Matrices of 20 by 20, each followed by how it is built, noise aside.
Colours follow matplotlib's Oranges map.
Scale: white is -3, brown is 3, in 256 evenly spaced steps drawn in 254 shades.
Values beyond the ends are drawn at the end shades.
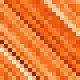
Toeplitz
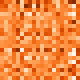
low rank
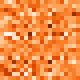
low rank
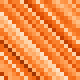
Toeplitz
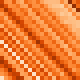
Toeplitz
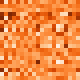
low rank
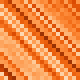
Toeplitz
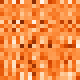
low rank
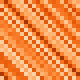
Toeplitz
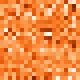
low rank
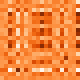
low rank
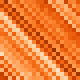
Toeplitz
